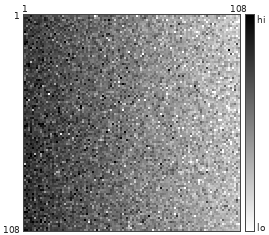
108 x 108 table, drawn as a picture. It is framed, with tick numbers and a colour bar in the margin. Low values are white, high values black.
The grain is fine, like static. No single row or column stands out from its neighbours. No regular stripes run through it. The field climbs toward the left. The values follow a bell shape.
